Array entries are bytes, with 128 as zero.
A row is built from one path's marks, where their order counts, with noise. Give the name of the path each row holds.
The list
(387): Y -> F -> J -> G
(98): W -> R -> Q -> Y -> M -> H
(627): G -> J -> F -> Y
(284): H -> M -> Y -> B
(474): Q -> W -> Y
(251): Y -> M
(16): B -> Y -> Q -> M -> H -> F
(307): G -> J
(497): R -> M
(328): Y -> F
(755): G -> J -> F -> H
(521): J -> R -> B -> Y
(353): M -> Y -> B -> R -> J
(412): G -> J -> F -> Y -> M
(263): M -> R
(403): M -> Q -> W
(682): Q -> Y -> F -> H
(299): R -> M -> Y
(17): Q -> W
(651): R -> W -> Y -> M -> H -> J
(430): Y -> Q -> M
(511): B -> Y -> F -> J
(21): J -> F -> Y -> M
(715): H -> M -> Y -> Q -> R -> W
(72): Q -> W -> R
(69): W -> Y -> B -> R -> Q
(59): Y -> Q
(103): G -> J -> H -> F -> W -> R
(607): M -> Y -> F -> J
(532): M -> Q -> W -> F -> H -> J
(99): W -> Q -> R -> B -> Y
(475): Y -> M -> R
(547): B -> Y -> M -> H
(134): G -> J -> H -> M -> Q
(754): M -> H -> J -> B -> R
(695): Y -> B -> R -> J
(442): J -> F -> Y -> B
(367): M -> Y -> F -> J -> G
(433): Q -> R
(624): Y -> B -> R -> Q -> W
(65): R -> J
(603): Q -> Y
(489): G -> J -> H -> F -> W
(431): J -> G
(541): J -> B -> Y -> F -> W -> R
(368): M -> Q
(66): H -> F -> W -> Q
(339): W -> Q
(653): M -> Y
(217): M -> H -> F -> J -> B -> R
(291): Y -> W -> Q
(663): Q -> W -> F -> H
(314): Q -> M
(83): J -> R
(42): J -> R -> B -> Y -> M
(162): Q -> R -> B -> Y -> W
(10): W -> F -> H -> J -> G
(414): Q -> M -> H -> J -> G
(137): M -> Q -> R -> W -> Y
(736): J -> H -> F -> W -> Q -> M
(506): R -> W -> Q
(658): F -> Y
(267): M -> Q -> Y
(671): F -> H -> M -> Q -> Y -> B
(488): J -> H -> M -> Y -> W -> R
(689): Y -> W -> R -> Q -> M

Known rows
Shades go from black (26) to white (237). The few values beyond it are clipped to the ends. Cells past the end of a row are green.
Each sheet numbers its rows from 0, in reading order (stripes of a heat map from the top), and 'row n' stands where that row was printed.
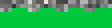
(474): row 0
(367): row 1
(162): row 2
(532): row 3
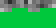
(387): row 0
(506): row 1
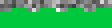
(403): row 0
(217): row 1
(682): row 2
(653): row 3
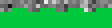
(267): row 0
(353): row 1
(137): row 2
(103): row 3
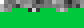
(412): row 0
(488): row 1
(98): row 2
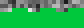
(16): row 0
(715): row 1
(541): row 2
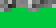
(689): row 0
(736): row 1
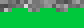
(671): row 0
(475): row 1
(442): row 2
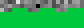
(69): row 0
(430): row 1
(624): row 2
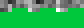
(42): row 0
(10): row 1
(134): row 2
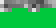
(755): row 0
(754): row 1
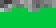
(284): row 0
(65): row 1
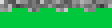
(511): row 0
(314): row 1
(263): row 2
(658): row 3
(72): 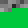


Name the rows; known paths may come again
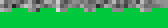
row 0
(663)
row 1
(541)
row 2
(489)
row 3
(17)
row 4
(532)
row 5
(307)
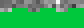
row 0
(433)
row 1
(251)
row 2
(627)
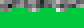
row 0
(59)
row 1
(98)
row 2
(682)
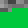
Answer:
(21)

